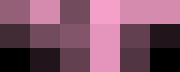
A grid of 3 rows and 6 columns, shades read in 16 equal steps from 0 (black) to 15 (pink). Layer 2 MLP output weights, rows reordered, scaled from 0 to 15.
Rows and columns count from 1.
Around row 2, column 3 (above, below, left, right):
7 6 7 14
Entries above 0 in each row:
6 6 4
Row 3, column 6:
0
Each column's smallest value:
0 2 6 14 5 0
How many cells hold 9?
1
